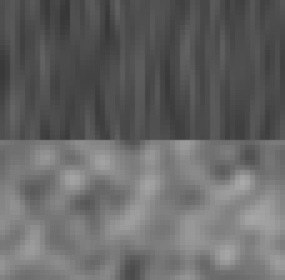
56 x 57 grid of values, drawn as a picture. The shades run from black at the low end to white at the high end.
It is made of 2 by 1 panels. Panel 1,1: low, streaked downward, faint in contrast. Panel 2,1: middling, blotchy.
